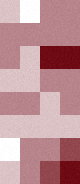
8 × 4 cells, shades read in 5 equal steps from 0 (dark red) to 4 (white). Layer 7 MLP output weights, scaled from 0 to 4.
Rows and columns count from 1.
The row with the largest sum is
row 6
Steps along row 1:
up down same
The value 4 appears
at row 1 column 2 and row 7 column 1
